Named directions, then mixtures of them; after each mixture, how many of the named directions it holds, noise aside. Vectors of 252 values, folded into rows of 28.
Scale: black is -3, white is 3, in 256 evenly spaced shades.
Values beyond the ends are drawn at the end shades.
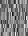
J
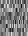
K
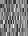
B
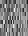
one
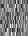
three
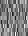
one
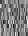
two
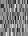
three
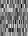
one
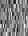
two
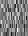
three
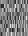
three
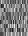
two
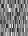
two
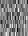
three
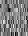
three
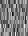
one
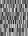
two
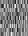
three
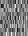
three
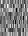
one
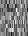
one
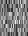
two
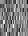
one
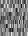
one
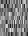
one
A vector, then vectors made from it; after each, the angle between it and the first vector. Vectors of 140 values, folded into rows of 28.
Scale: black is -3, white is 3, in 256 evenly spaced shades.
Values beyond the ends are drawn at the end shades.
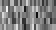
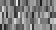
partly opposed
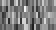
nearly opposite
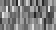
partly aligned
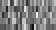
nearly opposite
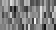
orthogonal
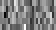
partly opposed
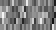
partly aligned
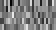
partly opposed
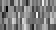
nearly opposite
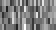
nearly opposite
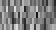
nearly parallel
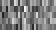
nearly opposite
